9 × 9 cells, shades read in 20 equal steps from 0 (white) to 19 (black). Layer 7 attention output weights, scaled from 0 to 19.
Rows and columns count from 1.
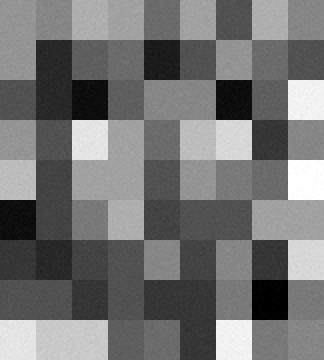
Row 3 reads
13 16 18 12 9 9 18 12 1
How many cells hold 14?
5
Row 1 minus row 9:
6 5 2 -5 0 -8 12 -4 0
